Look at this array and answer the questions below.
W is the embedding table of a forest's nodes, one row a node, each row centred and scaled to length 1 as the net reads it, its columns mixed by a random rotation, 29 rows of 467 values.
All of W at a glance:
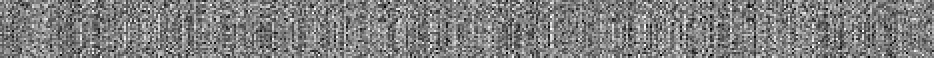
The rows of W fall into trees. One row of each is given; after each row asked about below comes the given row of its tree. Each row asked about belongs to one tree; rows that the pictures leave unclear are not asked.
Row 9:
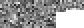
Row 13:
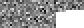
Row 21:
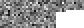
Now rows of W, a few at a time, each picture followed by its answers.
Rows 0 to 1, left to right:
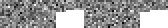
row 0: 21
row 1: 13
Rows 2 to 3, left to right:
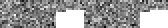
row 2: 9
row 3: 9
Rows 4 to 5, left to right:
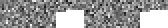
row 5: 21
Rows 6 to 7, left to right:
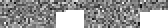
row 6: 21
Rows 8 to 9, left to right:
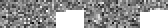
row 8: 13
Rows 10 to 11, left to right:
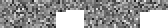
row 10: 9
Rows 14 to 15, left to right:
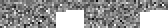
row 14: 13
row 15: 13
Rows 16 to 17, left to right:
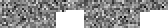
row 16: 21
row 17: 13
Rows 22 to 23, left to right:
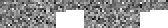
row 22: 13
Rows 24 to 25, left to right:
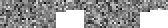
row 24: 21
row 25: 9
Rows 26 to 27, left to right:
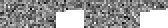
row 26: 21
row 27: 13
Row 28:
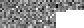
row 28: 13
